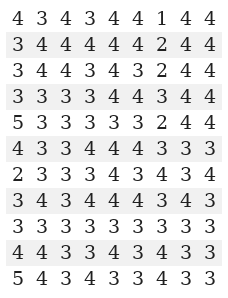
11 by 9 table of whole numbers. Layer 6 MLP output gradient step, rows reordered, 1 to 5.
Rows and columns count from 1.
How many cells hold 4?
43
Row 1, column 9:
4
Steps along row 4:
same same same up same down up same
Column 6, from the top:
4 4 3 4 3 4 3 4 3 3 3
